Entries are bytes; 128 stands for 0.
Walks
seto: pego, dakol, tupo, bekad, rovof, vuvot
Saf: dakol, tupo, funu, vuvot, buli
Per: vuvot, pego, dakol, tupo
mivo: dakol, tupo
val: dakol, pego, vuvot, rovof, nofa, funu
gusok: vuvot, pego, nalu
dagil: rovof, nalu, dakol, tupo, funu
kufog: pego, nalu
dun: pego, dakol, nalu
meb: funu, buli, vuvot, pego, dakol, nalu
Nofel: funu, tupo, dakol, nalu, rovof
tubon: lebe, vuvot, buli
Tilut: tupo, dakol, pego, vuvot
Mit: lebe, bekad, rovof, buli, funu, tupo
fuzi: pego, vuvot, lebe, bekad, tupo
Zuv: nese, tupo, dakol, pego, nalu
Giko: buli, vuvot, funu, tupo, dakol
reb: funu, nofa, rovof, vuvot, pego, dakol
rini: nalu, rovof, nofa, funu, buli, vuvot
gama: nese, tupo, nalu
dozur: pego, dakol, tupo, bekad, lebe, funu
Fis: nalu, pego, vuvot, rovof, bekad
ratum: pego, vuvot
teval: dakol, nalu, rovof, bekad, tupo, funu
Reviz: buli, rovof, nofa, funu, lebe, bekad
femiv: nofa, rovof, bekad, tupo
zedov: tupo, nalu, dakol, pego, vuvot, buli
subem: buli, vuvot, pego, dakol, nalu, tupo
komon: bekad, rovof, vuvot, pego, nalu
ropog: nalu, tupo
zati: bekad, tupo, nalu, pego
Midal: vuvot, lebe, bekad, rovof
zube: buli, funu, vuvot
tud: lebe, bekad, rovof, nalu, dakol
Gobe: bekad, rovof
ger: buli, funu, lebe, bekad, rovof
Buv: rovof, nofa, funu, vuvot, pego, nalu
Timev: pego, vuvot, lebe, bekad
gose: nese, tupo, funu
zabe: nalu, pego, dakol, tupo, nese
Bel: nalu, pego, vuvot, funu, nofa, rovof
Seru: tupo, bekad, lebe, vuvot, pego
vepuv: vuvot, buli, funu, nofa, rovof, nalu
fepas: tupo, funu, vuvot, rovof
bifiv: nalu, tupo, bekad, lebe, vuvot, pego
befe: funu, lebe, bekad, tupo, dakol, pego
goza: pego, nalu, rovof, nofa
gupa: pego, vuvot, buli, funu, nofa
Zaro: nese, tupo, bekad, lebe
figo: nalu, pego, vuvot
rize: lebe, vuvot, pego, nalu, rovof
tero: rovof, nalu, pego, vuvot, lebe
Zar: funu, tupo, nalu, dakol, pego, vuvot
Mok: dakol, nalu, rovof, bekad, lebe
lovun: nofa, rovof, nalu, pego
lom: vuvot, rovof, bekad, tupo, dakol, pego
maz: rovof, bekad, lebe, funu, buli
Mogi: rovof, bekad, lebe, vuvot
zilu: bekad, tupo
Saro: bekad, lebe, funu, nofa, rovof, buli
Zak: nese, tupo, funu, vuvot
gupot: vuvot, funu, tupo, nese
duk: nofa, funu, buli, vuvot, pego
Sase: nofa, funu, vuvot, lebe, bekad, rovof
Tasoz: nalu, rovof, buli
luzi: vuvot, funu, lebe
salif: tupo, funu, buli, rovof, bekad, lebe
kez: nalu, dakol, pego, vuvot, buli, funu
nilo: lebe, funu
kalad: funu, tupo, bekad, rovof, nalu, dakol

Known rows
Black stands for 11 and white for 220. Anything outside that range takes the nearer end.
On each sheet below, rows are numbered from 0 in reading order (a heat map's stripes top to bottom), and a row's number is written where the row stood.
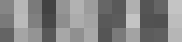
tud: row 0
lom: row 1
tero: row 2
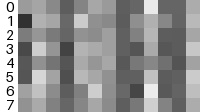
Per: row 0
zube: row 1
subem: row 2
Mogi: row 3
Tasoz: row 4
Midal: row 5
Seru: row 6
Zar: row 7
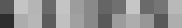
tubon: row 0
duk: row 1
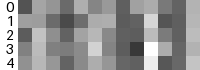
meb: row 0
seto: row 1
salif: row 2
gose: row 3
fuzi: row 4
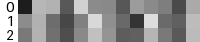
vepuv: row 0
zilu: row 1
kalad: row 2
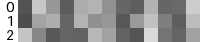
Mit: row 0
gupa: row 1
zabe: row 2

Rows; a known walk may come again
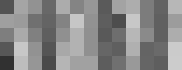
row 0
meb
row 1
ropog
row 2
Nofel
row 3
Mit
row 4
maz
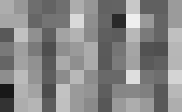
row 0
zedov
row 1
gama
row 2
salif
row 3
Fis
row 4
tero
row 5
befe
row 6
Reviz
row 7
duk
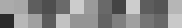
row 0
zati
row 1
ger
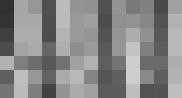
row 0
rini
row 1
Buv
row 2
reb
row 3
gupa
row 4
dun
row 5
fepas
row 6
lom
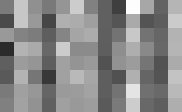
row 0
Zak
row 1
Mogi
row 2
kufog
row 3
zube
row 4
Bel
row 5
Gobe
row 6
ratum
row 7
gusok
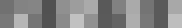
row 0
goza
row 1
kalad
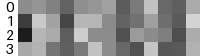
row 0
figo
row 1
Saro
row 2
vepuv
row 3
bifiv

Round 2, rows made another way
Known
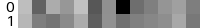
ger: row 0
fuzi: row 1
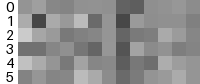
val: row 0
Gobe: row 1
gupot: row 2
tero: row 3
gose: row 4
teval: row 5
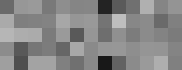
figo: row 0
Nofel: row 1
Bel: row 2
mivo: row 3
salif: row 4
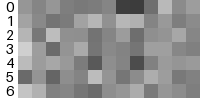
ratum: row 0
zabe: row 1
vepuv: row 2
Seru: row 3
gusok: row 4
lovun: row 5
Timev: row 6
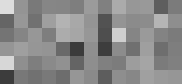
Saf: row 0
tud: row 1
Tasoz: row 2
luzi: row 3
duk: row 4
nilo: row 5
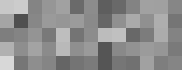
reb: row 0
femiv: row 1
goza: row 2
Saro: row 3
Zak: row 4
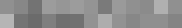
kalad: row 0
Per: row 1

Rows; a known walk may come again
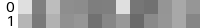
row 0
gama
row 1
vepuv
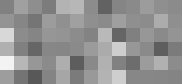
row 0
dagil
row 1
kalad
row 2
Zuv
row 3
zedov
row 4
Giko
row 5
subem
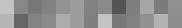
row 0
Tilut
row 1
seto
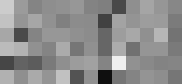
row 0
befe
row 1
Reviz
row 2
femiv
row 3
Fis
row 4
ropog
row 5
Midal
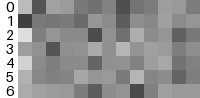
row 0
Zaro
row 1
nilo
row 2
fepas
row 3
zati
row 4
duk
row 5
Nofel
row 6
gusok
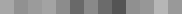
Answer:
komon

